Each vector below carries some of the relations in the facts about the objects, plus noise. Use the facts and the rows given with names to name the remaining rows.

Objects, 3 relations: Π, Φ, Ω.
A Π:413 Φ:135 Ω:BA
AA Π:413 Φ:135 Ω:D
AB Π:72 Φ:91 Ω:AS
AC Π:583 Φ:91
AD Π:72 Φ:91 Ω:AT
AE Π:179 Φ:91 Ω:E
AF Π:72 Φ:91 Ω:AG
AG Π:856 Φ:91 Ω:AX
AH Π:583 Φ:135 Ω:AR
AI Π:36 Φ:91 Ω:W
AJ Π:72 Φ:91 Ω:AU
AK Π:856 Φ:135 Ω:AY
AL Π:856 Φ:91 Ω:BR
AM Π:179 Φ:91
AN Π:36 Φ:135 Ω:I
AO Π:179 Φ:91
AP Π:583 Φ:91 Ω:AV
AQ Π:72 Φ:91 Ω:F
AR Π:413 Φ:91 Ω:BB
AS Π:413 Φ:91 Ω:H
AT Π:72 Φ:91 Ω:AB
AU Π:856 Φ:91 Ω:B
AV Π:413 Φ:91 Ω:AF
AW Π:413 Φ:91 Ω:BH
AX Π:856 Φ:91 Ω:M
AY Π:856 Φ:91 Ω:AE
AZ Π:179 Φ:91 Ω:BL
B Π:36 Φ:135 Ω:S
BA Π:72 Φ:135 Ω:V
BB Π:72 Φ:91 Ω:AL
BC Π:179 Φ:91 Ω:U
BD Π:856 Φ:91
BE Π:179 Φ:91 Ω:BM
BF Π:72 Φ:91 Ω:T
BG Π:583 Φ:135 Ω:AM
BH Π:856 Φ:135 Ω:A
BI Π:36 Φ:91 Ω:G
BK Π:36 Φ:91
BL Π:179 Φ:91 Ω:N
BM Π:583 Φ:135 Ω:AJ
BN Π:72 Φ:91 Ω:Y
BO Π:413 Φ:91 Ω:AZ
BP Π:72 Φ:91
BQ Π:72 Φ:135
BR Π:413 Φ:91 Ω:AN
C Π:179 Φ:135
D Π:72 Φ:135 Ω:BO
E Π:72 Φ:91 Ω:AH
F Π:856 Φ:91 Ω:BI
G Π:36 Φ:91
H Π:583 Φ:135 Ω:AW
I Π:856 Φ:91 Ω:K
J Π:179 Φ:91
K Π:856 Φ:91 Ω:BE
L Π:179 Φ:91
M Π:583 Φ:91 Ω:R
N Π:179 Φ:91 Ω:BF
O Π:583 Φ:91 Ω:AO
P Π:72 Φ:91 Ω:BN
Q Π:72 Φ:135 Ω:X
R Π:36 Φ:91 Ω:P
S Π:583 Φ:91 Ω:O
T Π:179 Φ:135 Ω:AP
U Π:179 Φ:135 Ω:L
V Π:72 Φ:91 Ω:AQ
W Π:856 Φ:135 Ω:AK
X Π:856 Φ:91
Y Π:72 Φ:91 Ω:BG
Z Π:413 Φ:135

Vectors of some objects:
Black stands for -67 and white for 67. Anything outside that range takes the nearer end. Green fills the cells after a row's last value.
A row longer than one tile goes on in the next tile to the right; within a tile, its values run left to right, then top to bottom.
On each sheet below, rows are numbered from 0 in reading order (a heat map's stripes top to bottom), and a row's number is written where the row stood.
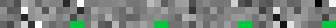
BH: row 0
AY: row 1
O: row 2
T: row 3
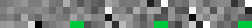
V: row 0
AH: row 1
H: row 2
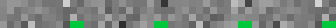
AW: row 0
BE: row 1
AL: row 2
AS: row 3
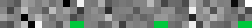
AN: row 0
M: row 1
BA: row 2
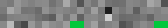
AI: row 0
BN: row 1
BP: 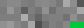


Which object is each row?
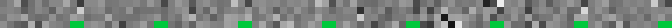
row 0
AP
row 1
J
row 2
AU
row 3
X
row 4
AM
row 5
BM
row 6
AV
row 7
AC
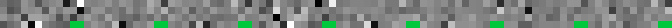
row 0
BG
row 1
BB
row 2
BR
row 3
AA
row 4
F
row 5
BO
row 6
R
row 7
AJ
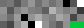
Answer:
B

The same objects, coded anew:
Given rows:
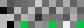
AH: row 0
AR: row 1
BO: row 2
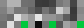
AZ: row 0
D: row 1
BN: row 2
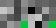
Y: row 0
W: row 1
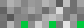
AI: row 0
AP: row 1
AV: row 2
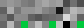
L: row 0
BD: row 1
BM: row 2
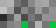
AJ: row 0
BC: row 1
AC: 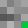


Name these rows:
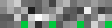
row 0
BE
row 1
T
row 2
E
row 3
BF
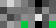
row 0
AE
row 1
BA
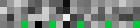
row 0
AL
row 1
AN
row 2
BH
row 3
R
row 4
AY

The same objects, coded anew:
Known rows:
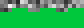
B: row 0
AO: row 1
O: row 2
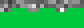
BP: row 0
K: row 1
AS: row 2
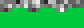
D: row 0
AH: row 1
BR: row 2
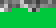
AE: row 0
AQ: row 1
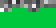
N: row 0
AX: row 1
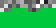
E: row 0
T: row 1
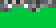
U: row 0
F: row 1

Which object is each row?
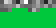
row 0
H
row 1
A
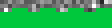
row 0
AW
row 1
AV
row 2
BO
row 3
AN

